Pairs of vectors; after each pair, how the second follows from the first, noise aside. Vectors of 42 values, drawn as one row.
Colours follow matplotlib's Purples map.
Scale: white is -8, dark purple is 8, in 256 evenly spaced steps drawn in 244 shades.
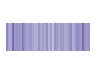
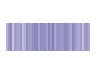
negated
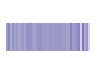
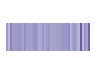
negated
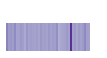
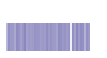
negated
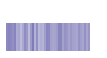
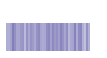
shuffled
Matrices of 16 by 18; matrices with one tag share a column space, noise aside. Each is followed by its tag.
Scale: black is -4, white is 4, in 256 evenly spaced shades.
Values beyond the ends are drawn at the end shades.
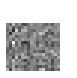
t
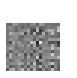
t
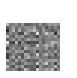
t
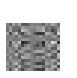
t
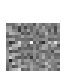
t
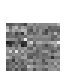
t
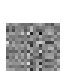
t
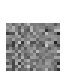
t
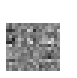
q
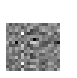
t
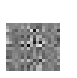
q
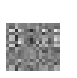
q
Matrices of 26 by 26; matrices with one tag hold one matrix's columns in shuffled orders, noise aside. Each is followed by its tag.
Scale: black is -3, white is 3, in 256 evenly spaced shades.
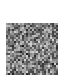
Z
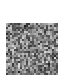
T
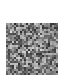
T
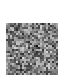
T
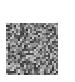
Z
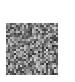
Z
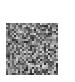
Z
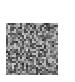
T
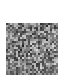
T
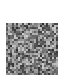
T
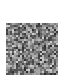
Z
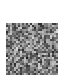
T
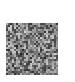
T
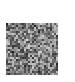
T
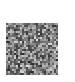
Z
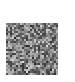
Z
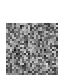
T
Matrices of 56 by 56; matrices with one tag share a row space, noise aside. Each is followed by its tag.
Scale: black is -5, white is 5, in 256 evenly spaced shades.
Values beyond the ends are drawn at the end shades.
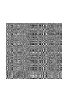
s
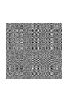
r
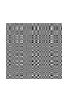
r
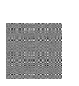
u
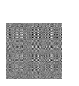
r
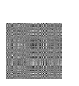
s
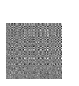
u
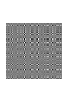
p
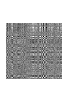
s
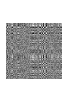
s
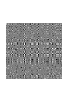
p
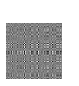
p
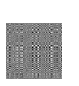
r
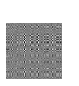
p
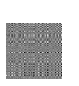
u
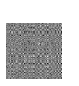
u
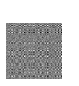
u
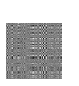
s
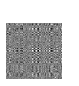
r
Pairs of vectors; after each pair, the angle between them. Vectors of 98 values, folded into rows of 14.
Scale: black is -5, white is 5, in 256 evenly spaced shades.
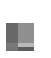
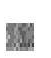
partly opposed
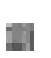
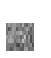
partly aligned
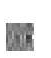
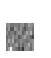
orthogonal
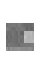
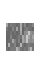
partly aligned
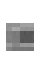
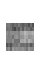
nearly opposite
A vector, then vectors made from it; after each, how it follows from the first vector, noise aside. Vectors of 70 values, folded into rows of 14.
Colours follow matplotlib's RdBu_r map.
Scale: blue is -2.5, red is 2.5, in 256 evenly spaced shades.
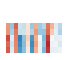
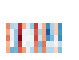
wrapped around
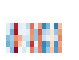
wrapped around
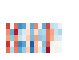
wrapped around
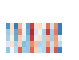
wrapped around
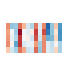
wrapped around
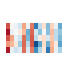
wrapped around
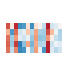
wrapped around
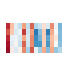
wrapped around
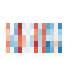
wrapped around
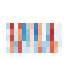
wrapped around
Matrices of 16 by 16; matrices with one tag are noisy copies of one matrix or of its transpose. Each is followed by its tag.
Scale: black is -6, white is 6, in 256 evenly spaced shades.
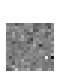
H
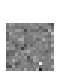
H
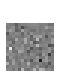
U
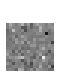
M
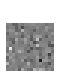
U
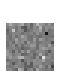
M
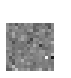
H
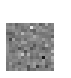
U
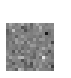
M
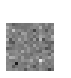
M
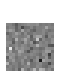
U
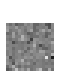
H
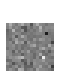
M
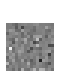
U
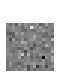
U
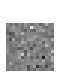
U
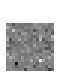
M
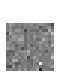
H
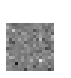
M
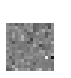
H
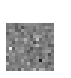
U
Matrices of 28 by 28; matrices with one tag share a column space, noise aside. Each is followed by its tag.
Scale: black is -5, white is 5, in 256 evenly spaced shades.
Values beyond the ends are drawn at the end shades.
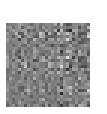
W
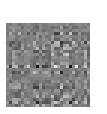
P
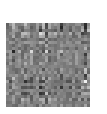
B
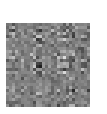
W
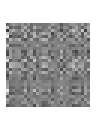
W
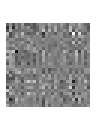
B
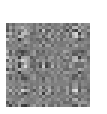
W
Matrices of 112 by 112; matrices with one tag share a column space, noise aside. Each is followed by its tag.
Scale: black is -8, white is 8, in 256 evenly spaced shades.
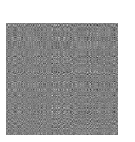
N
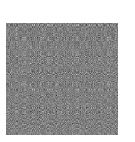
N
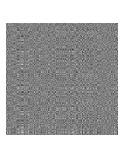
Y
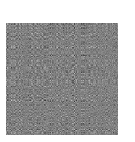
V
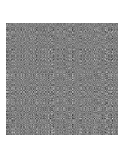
Y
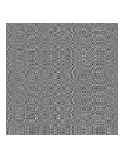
Y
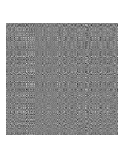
N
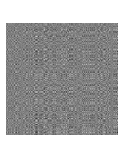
Y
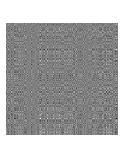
Y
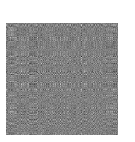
N
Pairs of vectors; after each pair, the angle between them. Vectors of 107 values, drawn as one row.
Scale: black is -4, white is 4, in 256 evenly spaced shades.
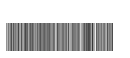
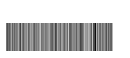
nearly opposite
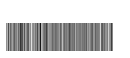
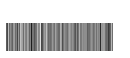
nearly opposite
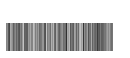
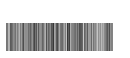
nearly opposite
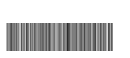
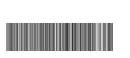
partly aligned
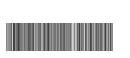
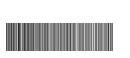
partly aligned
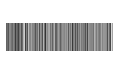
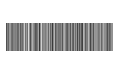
partly aligned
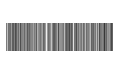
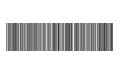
nearly parallel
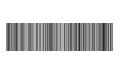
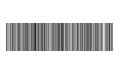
nearly opposite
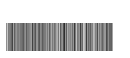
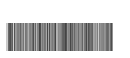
partly aligned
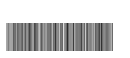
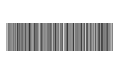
nearly parallel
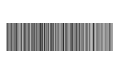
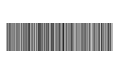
partly aligned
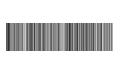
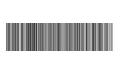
partly aligned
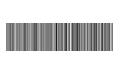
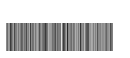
partly opposed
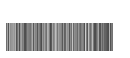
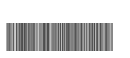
orthogonal
